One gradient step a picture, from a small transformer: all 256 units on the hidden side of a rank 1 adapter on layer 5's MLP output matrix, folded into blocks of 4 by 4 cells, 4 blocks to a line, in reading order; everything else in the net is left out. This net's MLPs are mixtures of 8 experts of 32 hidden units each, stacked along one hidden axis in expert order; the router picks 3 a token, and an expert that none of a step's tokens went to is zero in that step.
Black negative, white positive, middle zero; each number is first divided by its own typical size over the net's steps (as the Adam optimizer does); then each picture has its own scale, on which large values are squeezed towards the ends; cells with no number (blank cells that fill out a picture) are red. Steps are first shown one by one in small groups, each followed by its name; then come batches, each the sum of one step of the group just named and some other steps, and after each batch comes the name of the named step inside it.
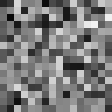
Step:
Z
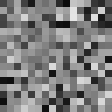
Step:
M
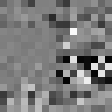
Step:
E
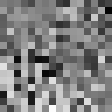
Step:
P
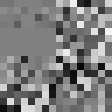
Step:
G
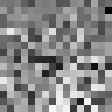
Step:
P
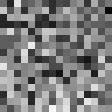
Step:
P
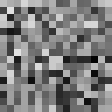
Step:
Z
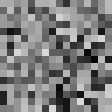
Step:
M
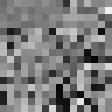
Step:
M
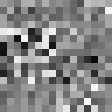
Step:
E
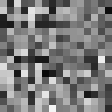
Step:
P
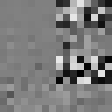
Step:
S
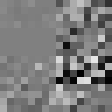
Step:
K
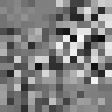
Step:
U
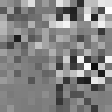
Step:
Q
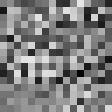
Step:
S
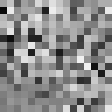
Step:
Q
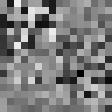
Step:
K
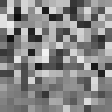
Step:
U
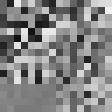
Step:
Q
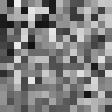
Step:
U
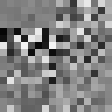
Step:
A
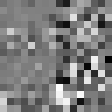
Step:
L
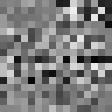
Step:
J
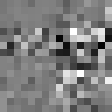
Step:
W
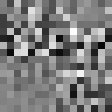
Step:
W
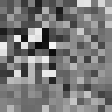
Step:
A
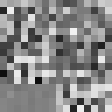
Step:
W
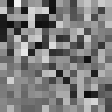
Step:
A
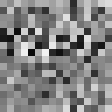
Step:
A
